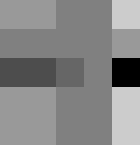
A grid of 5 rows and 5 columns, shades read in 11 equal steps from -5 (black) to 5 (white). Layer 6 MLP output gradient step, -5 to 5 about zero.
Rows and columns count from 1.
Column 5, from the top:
3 1 -5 3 3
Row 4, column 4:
0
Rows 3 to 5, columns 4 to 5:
0 -5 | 0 3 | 0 3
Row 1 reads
1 1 0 0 3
